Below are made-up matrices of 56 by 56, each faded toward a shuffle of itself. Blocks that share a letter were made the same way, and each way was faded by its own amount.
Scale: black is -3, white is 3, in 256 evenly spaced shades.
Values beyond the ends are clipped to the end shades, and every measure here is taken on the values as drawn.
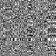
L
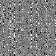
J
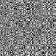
L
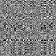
L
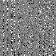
J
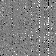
J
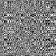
L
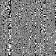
J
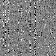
J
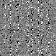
J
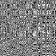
L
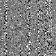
J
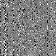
J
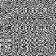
L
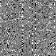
J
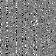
J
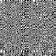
L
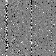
J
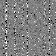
J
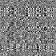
L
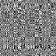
L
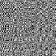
L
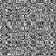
L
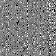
J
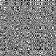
L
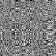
L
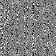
J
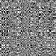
L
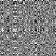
L
